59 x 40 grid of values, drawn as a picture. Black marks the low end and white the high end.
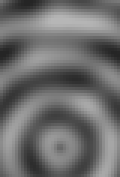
The ninth with the highest average is the top middle. Concentric rings centre on the bottom middle. No overall slope runs across the table.
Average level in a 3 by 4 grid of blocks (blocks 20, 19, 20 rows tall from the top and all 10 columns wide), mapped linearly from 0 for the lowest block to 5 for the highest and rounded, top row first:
0552 | 1212 | 4115
